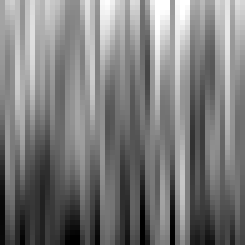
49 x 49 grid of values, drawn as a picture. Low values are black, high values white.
Grain: streaks running down. Slope: up to the top. Ninth with the lowest average: bottom left.
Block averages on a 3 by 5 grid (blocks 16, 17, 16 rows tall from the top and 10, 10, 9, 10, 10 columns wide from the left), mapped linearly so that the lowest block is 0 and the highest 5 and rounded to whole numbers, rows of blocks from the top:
5 4 4 5 4 / 3 3 2 3 2 / 0 0 1 2 1
